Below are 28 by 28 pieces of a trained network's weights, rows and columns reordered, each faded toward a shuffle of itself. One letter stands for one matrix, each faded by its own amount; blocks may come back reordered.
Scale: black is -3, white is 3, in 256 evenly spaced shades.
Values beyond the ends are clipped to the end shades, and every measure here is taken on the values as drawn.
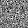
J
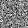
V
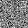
J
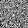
V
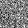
J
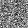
V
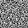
J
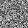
J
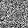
V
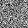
J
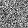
V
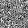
V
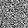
J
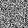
V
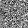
V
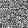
J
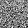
V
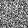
V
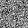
V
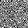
J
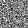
V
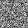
V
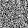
V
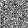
J
